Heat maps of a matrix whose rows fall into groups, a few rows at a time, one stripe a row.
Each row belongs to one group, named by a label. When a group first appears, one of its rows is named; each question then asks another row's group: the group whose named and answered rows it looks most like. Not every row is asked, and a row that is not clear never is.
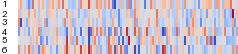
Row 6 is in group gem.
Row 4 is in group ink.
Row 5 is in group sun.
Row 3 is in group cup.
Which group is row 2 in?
cup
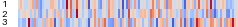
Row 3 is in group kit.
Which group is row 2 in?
sun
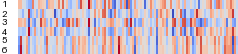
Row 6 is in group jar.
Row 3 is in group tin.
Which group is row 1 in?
gem
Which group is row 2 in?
kit
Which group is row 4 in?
kit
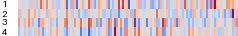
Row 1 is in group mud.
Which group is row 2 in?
cup
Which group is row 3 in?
gem
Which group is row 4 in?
ink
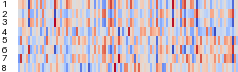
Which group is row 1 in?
tin
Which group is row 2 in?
kit
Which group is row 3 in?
tin
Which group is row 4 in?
sun
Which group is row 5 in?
jar
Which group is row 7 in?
jar
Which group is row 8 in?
ink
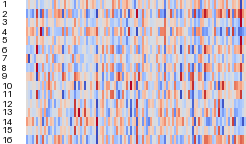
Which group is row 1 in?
jar
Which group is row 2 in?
kit
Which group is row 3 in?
cup
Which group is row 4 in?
tin
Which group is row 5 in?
cup
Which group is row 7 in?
cup
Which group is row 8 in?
kit
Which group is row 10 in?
mud
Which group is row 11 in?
kit
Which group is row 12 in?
sun
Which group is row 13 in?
sun
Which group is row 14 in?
tin
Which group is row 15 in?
sun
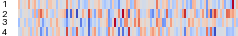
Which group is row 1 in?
cup
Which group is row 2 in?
mud
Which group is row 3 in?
ink
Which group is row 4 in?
sun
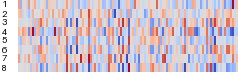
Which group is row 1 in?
cup
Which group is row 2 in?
gem
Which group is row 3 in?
mud
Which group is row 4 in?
tin
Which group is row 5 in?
sun
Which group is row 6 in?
mud
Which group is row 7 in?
gem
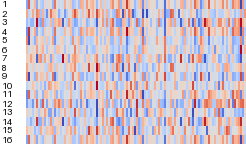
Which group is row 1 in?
jar
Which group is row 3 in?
kit
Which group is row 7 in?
tin
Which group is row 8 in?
gem
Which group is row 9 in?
cup
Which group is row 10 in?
mud
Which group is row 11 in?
jar
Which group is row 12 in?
kit
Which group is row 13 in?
sun
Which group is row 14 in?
kit
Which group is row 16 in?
jar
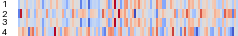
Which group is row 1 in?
ink
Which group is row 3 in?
ink
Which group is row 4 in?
tin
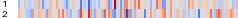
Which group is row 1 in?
ink
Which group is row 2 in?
gem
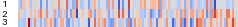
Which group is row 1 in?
sun
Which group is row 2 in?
mud
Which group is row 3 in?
kit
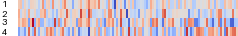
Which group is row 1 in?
gem
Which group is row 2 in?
gem
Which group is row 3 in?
tin
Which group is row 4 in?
kit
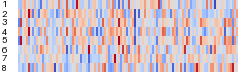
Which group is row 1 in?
sun
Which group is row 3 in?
jar
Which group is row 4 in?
gem
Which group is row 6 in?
mud
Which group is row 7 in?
ink
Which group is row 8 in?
kit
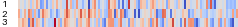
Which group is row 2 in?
gem
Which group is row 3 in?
tin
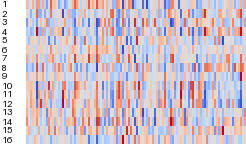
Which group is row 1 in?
gem
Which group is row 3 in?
ink
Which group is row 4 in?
kit
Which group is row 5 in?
sun
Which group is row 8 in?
kit
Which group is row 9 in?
cup
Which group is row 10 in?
tin
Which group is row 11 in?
tin
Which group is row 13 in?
gem
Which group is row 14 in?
gem
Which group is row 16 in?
ink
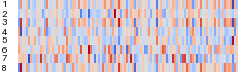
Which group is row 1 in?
jar
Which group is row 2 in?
ink
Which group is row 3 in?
jar
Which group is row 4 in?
cup
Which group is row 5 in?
cup
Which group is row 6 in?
gem
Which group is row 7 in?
tin
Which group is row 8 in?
jar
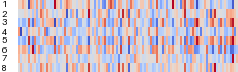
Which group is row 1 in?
tin
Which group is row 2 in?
mud
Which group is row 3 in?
kit
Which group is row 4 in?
cup
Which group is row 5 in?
kit
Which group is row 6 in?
tin
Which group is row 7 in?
cup
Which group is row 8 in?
mud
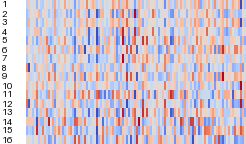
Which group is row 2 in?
ink
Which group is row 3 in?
jar
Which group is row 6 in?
mud
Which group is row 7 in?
ink
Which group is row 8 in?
cup
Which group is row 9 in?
mud
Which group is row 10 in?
cup
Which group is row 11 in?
gem
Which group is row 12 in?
cup
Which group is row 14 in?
tin
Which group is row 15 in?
kit
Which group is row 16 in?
sun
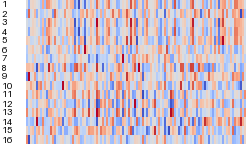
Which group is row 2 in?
jar
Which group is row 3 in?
mud
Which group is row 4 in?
mud
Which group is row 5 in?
mud
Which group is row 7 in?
ink
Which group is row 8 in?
tin
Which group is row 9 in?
jar
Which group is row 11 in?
gem
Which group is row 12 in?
ink
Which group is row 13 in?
gem
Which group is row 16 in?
cup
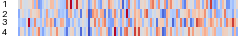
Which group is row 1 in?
sun
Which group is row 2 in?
ink
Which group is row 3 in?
kit
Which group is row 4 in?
ink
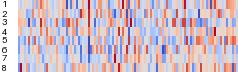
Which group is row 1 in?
mud
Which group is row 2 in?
gem
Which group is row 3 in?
tin
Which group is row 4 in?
mud
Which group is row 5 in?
kit
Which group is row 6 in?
ink
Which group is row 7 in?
ink
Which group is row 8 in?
jar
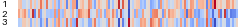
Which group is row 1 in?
mud
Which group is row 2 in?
tin
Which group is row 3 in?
sun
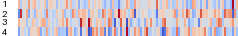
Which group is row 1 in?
cup
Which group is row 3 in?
gem
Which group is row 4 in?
ink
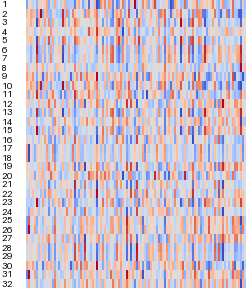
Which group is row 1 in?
ink
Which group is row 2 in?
tin
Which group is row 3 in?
tin
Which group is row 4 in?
gem
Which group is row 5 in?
tin
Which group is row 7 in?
kit
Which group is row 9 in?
tin
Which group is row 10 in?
tin
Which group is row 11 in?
gem
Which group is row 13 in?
kit
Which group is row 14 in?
jar
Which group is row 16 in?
sun
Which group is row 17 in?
cup
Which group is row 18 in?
cup
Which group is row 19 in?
mud
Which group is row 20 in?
gem
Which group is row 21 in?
sun
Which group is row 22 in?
mud
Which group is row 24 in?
sun
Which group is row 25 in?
jar
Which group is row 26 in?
jar
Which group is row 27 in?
mud
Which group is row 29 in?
sun
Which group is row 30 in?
tin
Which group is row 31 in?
jar
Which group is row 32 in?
jar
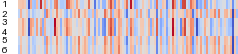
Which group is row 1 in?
tin
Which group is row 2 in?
jar
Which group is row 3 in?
tin
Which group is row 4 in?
tin
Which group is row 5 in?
jar
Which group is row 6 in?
jar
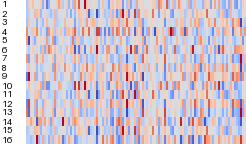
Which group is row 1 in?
sun
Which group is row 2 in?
ink
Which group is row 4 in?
gem
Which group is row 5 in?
cup
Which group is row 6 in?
mud
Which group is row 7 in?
cup
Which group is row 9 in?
jar
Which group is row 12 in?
jar
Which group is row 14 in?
tin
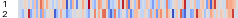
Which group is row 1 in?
mud
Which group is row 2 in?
kit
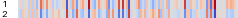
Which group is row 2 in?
sun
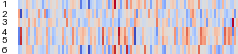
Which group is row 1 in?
ink
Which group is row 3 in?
cup
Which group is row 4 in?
jar
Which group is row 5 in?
jar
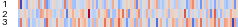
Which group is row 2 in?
mud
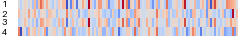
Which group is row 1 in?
mud
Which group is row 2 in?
cup
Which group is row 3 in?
mud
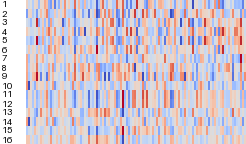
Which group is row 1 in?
sun
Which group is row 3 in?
kit
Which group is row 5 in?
kit
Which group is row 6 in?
mud
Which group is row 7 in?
cup
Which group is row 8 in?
gem
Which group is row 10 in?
cup
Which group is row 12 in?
ink
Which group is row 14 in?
cup
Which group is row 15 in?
ink
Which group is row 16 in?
gem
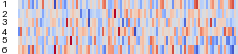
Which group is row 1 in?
kit
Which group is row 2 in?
ink
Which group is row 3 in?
sun
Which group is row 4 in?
jar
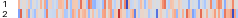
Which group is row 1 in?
gem
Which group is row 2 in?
jar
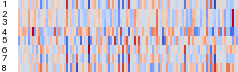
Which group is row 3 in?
cup
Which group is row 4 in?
tin
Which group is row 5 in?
ink
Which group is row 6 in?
mud
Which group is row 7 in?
sun
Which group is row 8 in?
mud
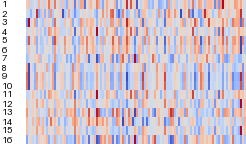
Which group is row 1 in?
mud
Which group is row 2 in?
kit
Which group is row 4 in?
mud
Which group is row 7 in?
ink
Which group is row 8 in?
cup
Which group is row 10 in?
cup
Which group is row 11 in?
mud
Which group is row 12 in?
cup
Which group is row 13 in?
gem
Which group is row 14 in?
gem
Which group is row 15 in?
cup
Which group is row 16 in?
ink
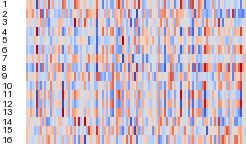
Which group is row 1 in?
tin
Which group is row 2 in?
tin
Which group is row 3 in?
sun
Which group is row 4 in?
kit
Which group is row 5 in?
ink
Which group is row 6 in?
kit
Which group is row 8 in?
kit
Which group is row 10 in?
kit
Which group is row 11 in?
tin
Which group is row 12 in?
kit
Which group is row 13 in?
tin
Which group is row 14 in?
sun
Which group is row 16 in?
mud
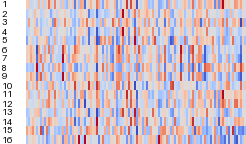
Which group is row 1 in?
mud
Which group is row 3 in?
jar
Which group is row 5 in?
ink
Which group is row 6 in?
tin
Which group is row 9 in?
tin
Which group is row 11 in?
mud
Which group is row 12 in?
mud
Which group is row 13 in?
ink
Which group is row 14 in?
mud
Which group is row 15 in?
tin
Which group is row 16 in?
sun
